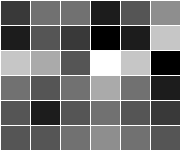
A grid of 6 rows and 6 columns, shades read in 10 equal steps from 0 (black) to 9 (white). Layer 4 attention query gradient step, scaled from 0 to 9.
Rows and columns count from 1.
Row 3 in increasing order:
0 3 6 7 7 9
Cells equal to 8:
0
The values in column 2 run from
1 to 6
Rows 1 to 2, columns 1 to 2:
2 4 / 1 3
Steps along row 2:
up down down up up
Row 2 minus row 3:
-6 -3 -1 -9 -6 7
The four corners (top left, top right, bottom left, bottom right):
2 5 3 3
